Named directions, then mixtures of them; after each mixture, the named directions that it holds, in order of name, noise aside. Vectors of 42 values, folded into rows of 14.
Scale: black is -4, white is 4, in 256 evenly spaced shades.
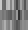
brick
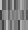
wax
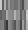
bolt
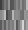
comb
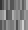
comb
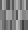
brick, comb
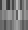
brick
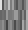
bolt, brick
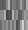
brick, comb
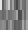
bolt, brick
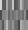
brick, wax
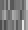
bolt, comb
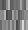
brick, comb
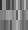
brick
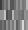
comb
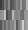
comb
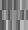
comb, wax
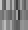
brick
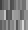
comb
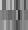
brick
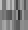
brick
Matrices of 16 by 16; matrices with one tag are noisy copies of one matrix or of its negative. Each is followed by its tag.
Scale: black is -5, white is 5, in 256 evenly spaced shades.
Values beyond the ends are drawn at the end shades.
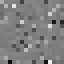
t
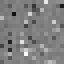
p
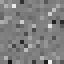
t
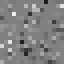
p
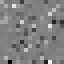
t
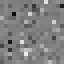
p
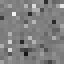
p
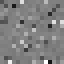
t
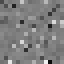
t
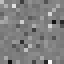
t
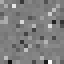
t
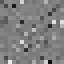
t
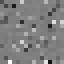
t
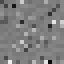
t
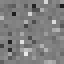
p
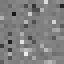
p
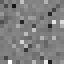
t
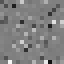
t
